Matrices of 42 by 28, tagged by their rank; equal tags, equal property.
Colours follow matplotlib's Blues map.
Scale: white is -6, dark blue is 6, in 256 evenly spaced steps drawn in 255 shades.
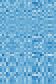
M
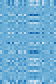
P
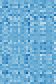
M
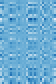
P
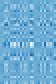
P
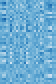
M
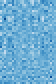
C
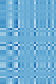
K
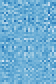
C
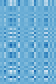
K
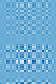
K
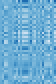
P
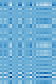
K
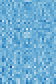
C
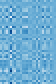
P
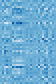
M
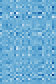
M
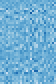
C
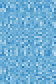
C
